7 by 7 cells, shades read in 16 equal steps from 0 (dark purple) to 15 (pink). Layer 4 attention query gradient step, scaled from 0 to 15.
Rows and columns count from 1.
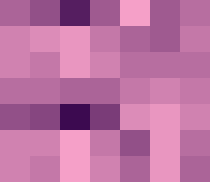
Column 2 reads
7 13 11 10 6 12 11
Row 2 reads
12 13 14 11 9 8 11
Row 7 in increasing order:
9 9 11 12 12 14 15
